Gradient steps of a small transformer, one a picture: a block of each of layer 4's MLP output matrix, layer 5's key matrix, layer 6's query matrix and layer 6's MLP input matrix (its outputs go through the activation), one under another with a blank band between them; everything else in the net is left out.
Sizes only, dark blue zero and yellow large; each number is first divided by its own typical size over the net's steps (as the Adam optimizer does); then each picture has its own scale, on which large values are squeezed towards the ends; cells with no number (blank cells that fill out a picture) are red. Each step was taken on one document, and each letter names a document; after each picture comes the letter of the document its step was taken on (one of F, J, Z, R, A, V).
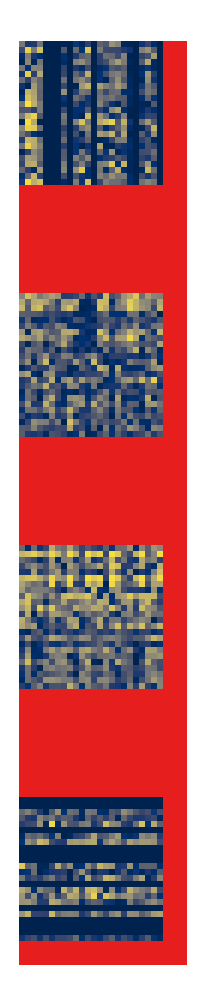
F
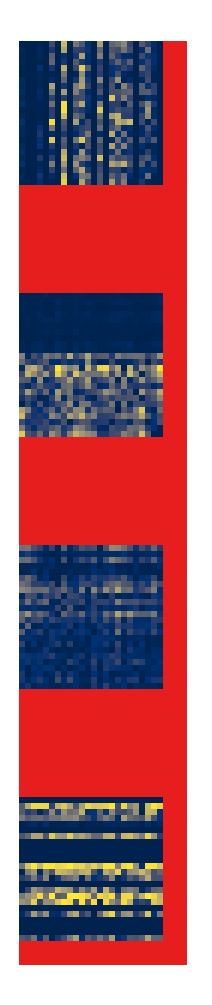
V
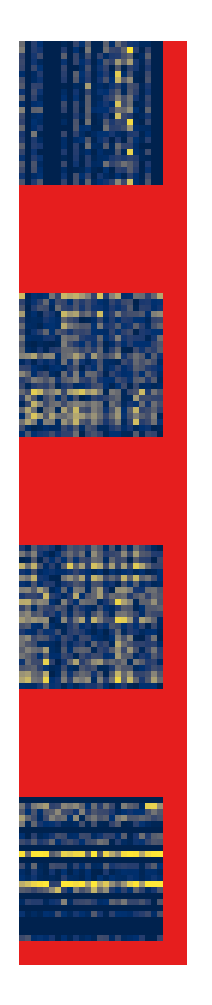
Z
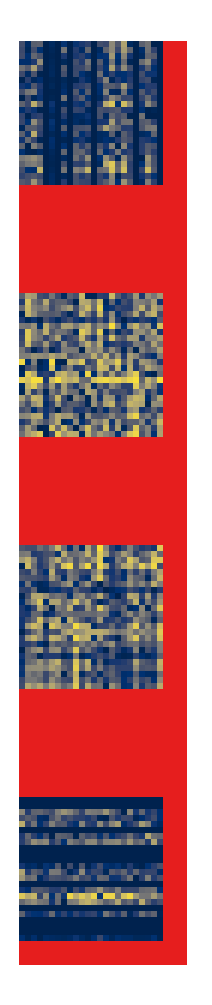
F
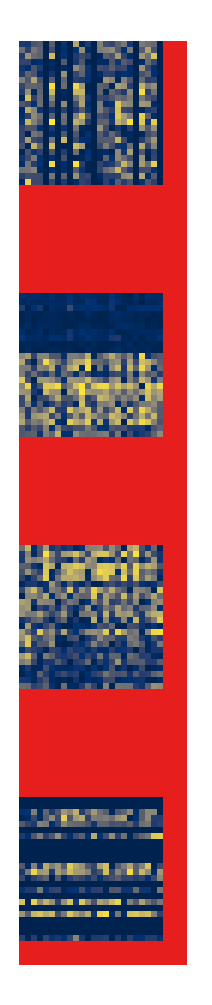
V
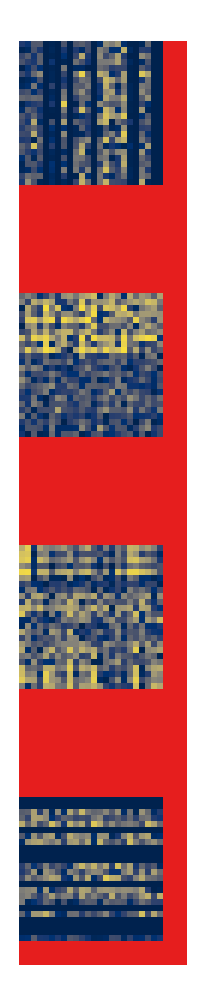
F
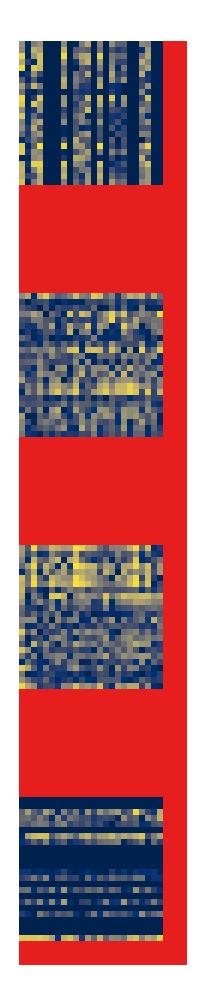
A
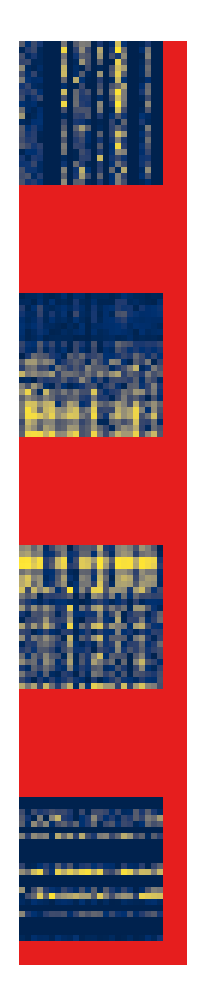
V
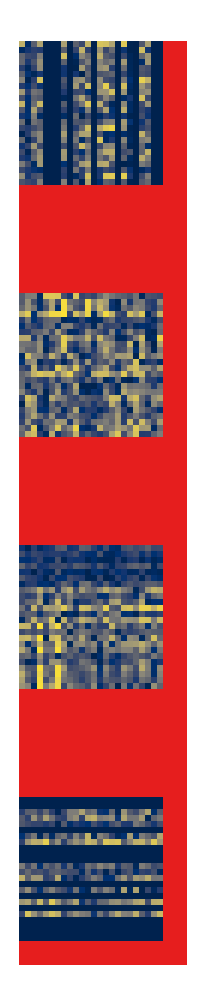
A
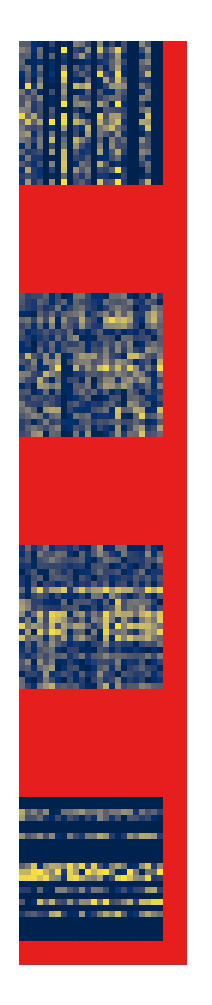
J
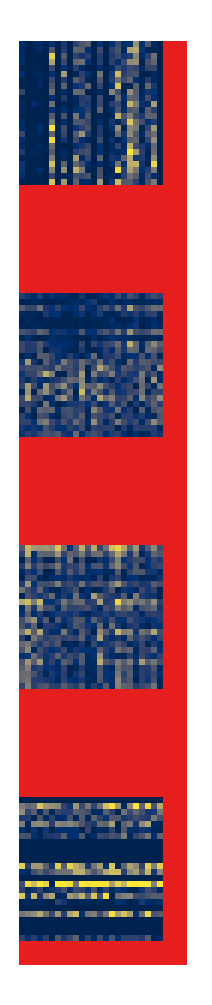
V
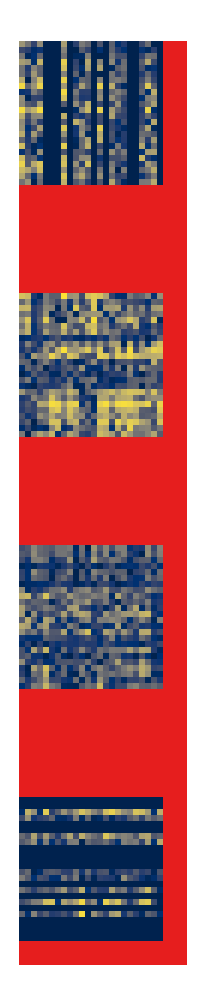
A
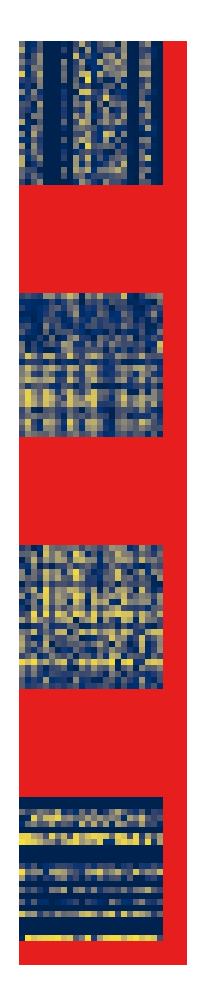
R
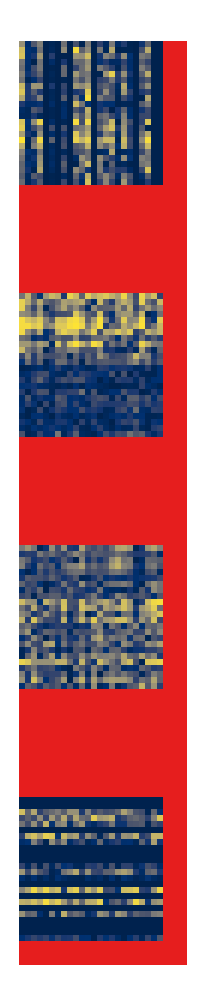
R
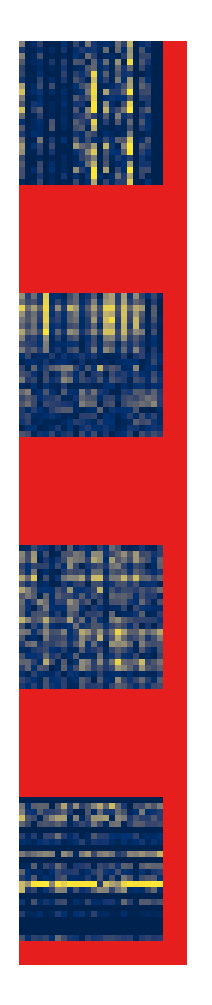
Z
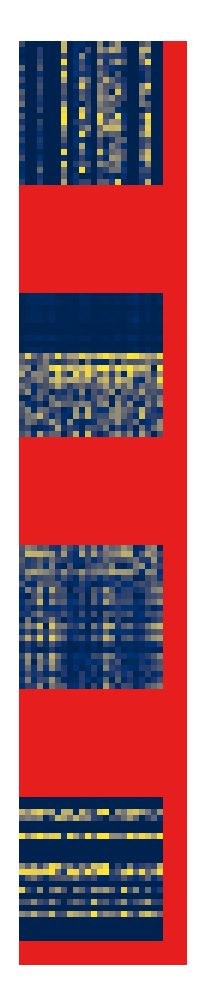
J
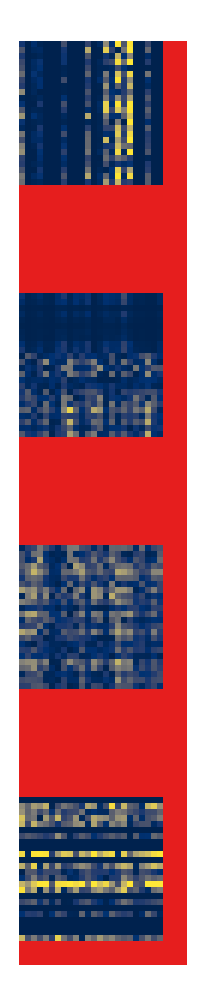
Z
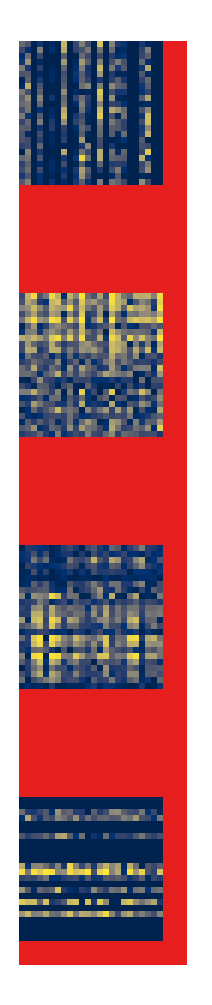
J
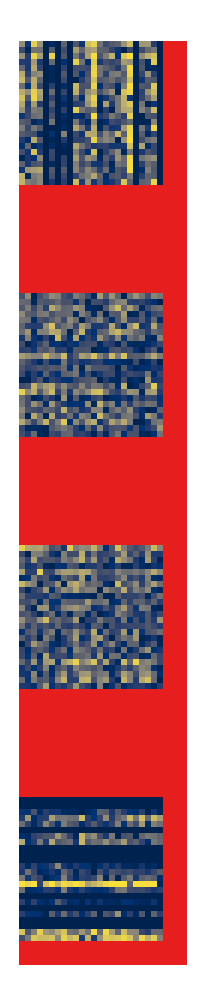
R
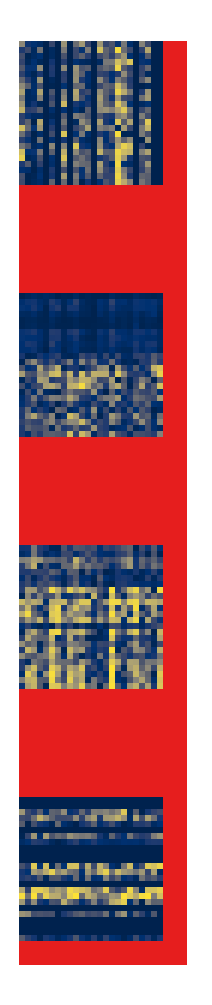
R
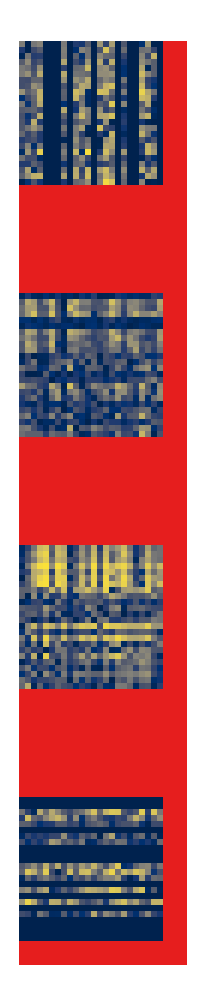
A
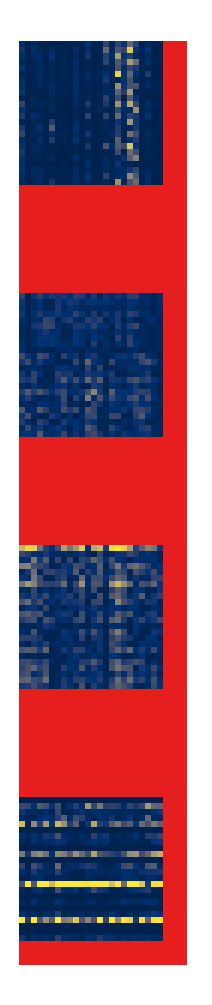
Z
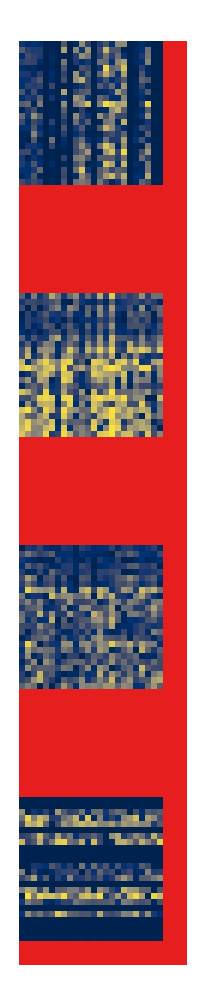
F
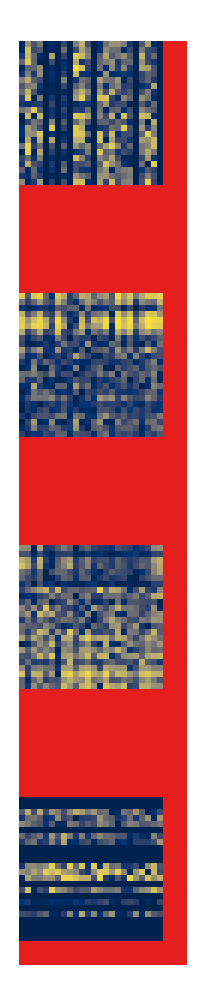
F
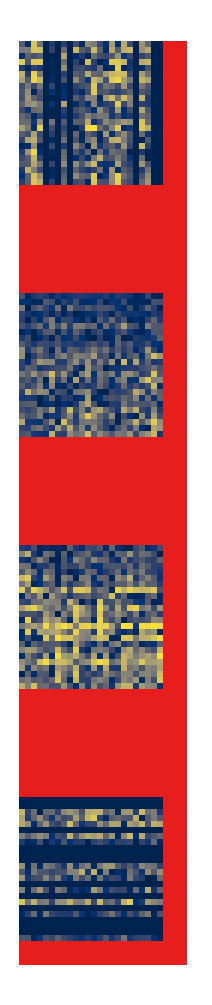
R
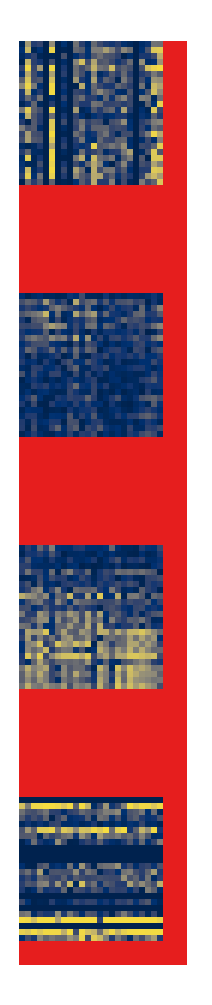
F
